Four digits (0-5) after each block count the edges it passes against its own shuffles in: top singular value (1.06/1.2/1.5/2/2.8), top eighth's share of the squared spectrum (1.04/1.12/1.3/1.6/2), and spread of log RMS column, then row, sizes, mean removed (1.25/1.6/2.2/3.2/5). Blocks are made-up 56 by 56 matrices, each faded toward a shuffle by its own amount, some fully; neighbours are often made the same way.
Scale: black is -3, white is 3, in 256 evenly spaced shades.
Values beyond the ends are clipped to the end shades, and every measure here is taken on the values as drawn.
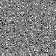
3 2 0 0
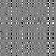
5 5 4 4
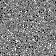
1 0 0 0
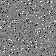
1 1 0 0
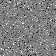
0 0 0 0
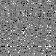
4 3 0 2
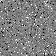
1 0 0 0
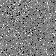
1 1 0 0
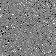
1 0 0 0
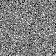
0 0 0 0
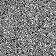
0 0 0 0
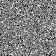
0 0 0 0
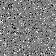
2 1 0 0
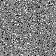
2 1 0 0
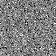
1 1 0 0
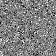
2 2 0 0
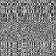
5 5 3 3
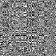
4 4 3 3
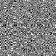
4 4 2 2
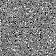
2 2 1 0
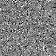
3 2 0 1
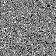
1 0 0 0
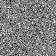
2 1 0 0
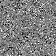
2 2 0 0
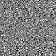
3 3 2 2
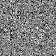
3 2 1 1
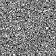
3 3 1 1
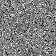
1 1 0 0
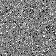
2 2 0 0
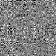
4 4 2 2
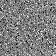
1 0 0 0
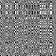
5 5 4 3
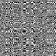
4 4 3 3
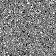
2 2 0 0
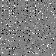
3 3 1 1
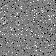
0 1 0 0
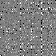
4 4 2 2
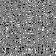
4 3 1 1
